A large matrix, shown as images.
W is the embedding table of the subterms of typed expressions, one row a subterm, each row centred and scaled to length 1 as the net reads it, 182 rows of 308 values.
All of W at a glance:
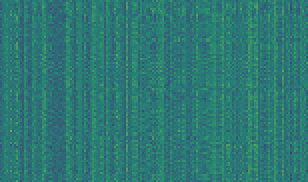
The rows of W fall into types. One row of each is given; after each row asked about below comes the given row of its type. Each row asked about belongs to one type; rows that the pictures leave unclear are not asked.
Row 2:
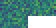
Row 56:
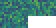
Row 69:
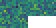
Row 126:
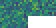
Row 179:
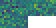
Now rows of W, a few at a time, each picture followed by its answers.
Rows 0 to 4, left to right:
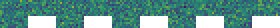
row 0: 126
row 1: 2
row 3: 179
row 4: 179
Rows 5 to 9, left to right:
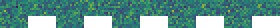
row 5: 69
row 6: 126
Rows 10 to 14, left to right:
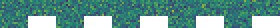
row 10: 2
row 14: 126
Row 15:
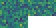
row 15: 56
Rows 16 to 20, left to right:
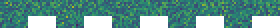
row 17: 126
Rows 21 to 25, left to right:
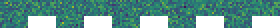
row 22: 2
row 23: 2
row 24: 179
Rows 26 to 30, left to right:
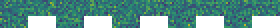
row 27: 2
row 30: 56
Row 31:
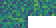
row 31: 2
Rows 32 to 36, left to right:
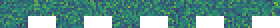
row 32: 179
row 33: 56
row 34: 126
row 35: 69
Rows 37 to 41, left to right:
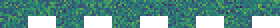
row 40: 2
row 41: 179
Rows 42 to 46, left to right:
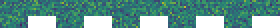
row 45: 56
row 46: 126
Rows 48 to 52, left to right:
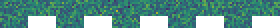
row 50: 69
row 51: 56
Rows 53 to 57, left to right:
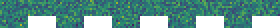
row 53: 56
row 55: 2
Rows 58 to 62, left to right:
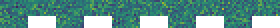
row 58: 179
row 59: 179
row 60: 56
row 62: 2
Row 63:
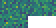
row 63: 2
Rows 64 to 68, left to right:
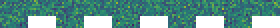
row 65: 69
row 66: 2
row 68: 56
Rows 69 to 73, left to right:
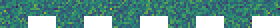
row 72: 69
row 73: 179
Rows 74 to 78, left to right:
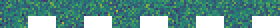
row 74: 56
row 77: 69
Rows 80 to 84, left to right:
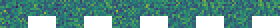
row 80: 69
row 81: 2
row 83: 56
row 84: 56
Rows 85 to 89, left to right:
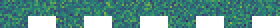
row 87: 126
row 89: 2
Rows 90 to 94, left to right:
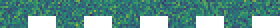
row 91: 2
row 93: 56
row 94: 126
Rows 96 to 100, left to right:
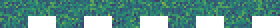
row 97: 179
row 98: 56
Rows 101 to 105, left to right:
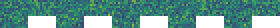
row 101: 56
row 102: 179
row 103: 69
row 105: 56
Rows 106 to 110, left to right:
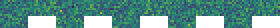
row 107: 69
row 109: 56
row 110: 2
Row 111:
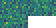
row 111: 2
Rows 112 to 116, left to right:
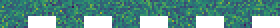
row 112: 126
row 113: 69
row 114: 56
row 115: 179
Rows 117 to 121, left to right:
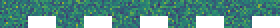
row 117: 2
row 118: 69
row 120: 69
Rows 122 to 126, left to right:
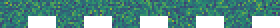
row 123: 2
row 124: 56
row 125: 179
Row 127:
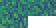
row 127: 69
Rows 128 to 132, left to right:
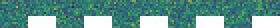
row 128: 2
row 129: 179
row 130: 2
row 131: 69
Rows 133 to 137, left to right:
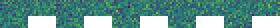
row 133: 2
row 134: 2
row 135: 69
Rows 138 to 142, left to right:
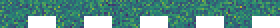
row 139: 126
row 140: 2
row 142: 56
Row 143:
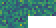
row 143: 56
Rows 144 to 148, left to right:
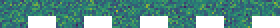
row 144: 126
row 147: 179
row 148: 56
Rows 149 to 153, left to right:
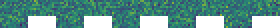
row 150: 56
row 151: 126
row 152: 2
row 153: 126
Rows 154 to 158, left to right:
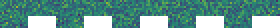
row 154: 126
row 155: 56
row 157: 56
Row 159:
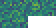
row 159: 126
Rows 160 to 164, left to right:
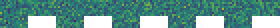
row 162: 126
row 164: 56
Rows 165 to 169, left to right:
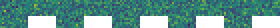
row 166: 56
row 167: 2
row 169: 179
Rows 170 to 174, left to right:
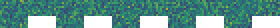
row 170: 69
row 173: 56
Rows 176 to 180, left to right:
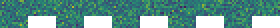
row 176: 2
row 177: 126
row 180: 2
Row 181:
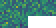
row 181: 126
